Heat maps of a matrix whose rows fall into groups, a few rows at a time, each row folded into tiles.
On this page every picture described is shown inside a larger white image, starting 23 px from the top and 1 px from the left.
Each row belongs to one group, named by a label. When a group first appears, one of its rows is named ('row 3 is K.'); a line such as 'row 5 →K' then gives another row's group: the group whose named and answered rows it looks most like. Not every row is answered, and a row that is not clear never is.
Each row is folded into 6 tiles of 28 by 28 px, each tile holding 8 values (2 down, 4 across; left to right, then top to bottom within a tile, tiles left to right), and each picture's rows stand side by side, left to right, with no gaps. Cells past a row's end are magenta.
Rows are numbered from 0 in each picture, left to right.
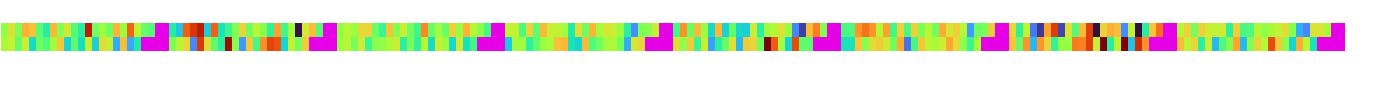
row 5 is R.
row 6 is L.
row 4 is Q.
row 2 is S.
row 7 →Q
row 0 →S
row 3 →R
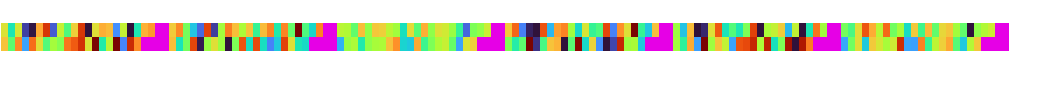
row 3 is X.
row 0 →L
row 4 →L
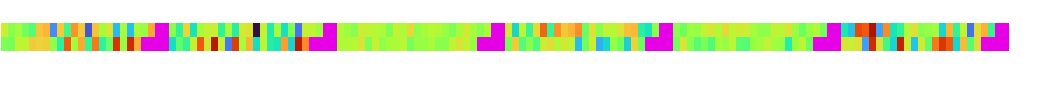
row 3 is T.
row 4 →T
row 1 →L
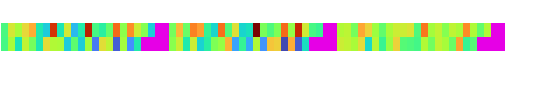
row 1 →S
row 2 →S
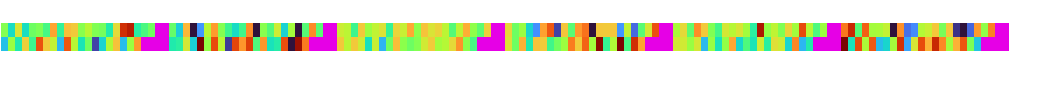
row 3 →L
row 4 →S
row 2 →S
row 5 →Q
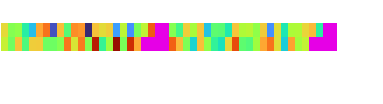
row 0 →L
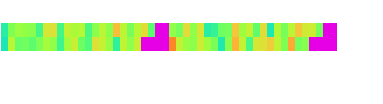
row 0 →T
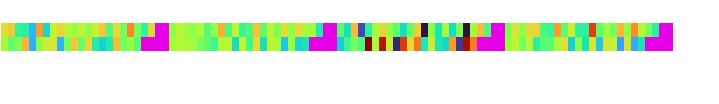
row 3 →S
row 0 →X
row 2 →L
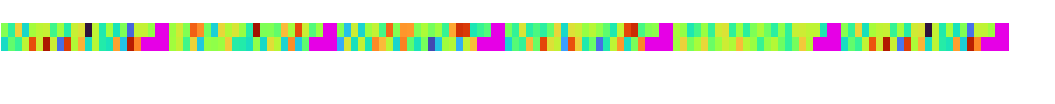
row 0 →L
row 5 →L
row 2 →T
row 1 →S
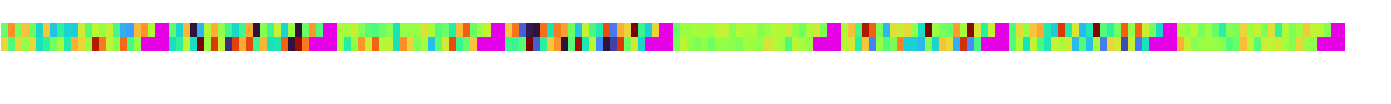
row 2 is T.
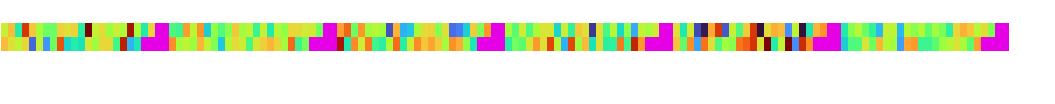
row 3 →L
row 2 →Q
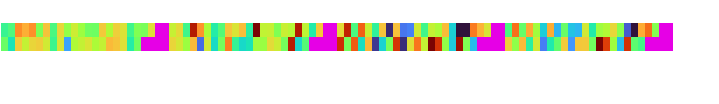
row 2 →Q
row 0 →R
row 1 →S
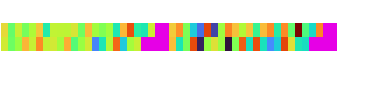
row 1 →X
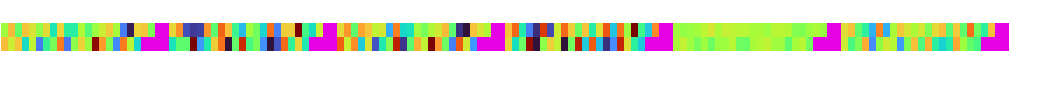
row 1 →X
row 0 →Q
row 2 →Q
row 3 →X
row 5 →X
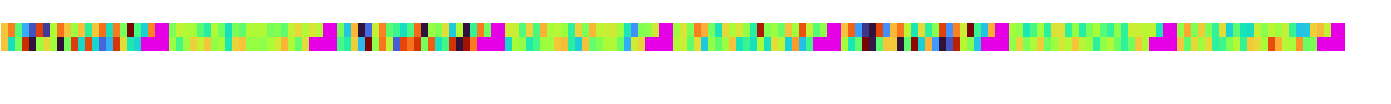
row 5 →X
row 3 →R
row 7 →Q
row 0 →X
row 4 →S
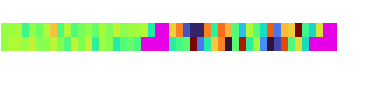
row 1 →X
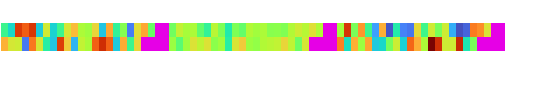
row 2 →Q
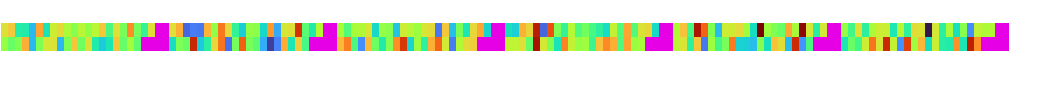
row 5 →L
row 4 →S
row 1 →X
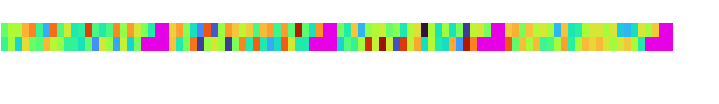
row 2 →L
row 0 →S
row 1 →X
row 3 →Q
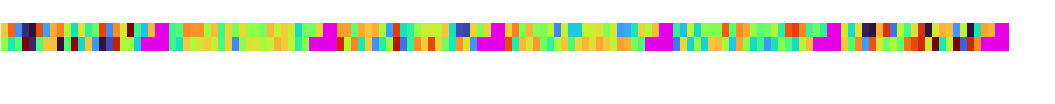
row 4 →T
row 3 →Q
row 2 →Q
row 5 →L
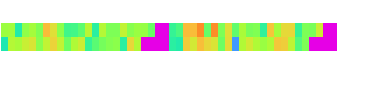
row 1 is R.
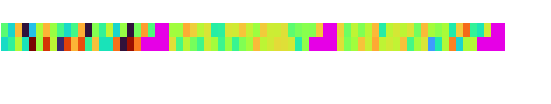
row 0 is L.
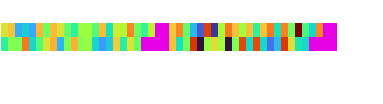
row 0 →X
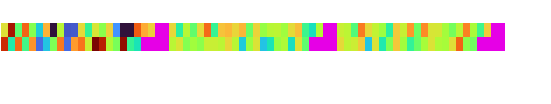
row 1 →T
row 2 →S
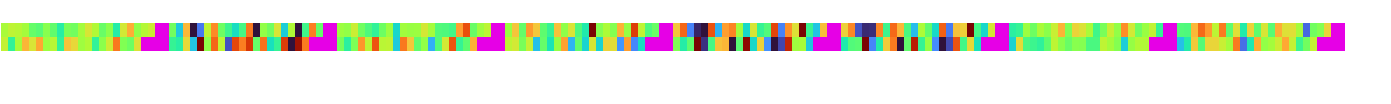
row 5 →X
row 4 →X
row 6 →T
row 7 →R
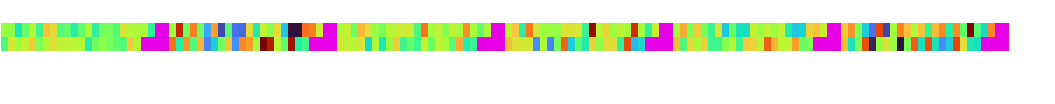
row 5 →X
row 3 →S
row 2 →S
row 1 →Q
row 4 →Q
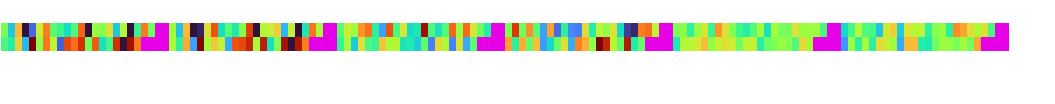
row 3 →Q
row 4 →R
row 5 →T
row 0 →L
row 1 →L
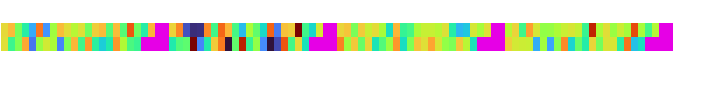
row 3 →S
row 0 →X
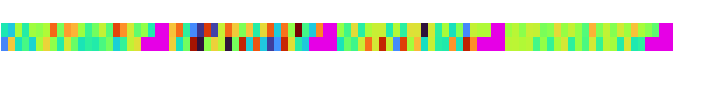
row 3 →S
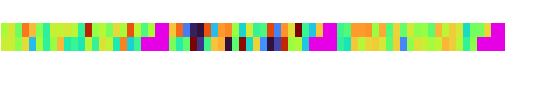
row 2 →R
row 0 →S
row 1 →X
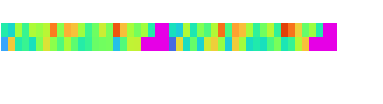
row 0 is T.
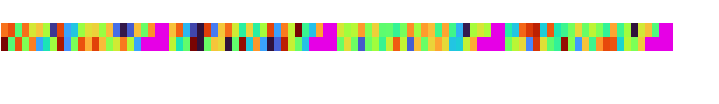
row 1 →X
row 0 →Q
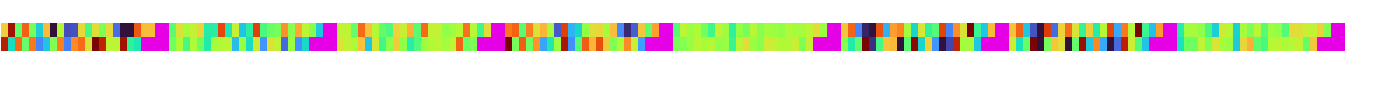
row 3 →Q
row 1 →S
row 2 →S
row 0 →Q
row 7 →T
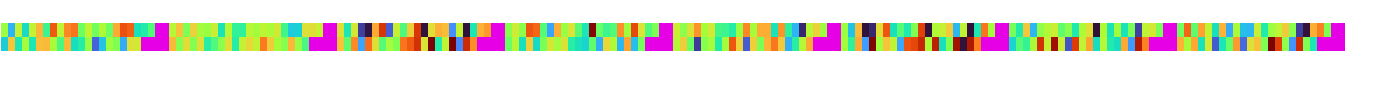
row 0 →T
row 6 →L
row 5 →L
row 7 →Q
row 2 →L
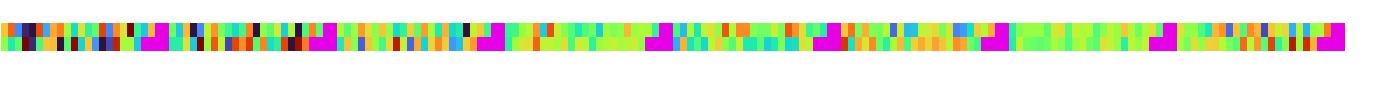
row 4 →T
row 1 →L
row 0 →X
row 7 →L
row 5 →Q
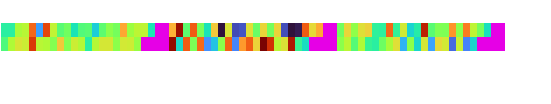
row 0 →R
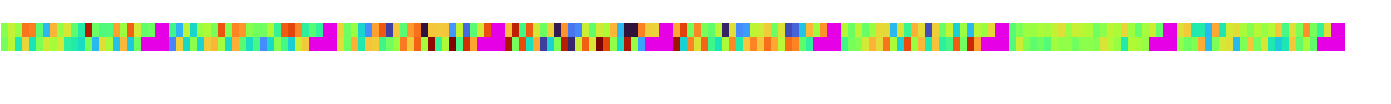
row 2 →L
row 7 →X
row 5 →L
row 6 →T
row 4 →Q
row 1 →T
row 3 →Q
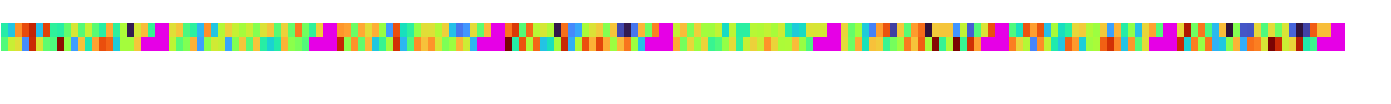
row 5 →L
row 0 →R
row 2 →Q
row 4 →Q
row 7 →Q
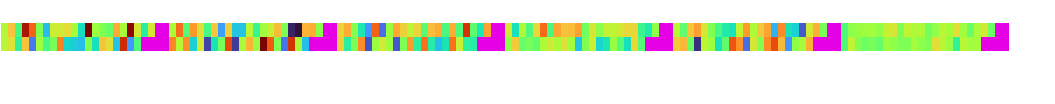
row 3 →T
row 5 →T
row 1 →Q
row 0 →S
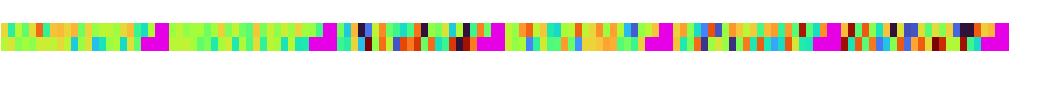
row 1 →S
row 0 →T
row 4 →X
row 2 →L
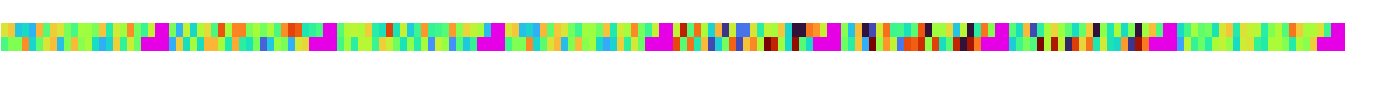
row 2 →S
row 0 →X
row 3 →X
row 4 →Q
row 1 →T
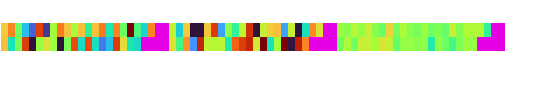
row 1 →L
